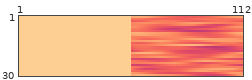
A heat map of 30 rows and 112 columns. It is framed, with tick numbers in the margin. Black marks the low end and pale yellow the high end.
It is made of 1 by 2 panels. Panel 1,1: very high, flat. Panel 1,2: high, streaked across.
